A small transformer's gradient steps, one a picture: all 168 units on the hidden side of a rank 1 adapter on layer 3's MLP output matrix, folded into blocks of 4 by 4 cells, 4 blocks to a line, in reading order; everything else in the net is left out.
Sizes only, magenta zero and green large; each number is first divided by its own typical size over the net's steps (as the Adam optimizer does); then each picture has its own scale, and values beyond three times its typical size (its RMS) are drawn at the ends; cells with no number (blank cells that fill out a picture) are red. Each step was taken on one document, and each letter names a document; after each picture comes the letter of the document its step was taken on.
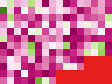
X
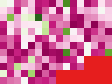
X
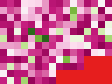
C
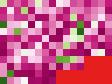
C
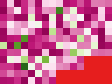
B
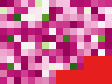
X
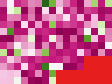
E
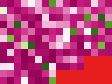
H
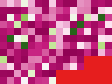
H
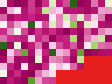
B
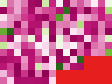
E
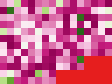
E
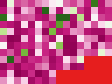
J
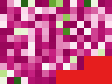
C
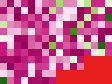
C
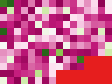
J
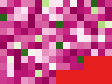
E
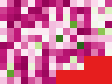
C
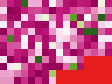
H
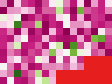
B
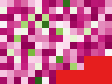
X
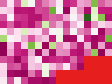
C
